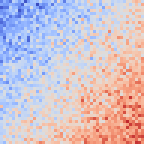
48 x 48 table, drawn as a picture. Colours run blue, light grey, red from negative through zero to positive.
Odd rows or columns: none. Grain: fine. Stripes: none. Mirror symmetry: none. Ninth with the highest average: bottom right. Ninth with the lowest average: top left. Slope: up to the bottom right.
